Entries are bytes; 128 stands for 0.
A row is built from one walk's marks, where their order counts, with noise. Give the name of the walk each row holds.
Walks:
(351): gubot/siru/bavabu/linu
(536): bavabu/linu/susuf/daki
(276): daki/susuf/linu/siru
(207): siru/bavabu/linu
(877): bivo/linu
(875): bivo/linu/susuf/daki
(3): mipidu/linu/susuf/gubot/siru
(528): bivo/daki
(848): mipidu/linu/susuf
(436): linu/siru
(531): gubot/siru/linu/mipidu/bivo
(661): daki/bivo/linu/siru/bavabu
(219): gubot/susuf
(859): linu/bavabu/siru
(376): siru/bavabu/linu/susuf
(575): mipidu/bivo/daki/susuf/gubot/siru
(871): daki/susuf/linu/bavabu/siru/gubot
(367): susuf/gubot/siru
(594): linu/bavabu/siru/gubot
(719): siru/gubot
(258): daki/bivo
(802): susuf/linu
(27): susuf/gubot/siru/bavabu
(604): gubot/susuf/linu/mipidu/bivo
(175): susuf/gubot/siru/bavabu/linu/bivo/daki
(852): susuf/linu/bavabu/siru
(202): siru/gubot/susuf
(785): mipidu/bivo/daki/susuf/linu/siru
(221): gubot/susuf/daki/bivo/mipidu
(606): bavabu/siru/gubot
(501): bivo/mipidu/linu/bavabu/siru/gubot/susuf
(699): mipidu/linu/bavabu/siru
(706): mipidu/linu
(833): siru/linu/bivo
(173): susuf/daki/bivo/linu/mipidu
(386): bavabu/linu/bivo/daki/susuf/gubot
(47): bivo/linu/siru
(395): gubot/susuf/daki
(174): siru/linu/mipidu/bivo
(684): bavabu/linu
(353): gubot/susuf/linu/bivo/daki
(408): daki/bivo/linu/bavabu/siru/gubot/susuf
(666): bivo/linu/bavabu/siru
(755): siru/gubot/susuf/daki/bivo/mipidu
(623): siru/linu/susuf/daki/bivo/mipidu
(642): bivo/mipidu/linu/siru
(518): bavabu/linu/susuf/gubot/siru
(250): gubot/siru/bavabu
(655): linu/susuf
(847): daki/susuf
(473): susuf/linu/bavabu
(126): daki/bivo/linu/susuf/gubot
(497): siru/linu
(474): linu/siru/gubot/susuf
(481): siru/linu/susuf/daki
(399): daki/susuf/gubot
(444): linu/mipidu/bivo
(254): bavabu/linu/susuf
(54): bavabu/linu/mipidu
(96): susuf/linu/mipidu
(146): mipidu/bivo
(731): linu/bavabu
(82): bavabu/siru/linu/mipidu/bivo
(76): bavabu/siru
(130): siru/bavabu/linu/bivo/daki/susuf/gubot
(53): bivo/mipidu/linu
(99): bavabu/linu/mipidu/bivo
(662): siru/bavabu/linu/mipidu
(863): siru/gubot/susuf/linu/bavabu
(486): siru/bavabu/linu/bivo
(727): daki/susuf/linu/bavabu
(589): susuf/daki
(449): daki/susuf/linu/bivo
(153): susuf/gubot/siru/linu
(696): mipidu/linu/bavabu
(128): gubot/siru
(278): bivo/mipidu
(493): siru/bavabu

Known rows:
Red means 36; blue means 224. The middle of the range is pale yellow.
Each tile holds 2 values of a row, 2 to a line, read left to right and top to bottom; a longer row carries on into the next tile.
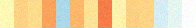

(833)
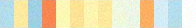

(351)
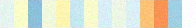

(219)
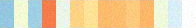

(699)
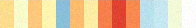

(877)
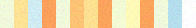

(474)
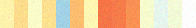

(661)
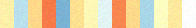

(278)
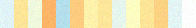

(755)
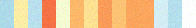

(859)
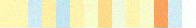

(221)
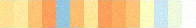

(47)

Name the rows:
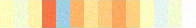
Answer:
(642)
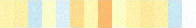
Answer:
(353)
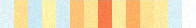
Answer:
(871)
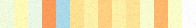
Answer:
(575)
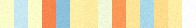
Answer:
(146)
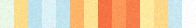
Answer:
(727)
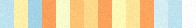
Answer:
(594)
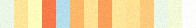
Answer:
(174)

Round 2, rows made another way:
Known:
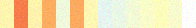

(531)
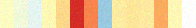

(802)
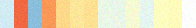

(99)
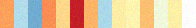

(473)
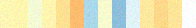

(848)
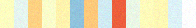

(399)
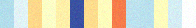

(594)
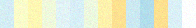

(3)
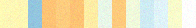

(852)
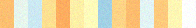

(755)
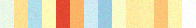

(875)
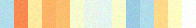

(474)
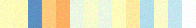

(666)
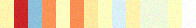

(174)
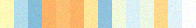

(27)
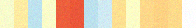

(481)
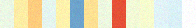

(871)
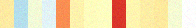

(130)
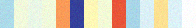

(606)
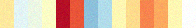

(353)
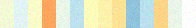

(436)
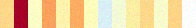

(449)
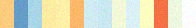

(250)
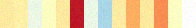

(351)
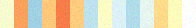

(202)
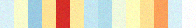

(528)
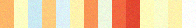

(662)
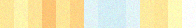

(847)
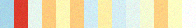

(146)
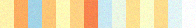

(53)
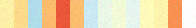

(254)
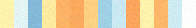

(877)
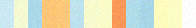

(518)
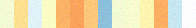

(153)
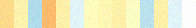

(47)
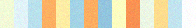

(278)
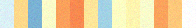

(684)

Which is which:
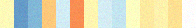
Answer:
(696)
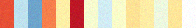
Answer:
(863)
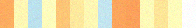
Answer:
(623)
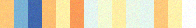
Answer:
(493)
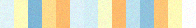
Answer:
(76)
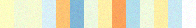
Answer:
(719)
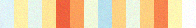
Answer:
(589)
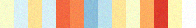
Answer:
(395)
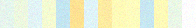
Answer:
(699)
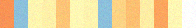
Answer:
(221)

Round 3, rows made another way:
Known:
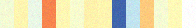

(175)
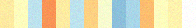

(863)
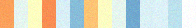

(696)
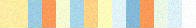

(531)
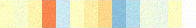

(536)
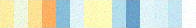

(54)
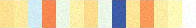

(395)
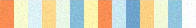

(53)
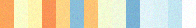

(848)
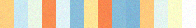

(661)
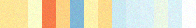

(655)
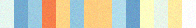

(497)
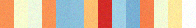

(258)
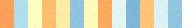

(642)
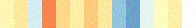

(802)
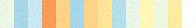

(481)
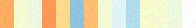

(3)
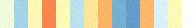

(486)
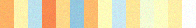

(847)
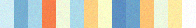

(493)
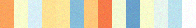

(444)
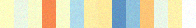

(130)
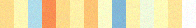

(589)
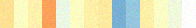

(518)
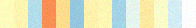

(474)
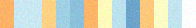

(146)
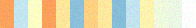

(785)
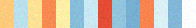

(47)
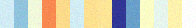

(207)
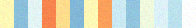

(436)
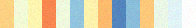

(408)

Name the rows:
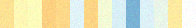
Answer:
(96)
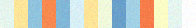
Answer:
(250)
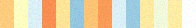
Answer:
(449)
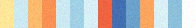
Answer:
(666)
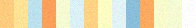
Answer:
(604)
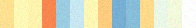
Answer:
(386)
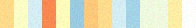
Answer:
(727)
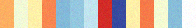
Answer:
(528)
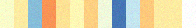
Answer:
(153)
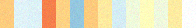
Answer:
(276)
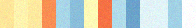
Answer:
(731)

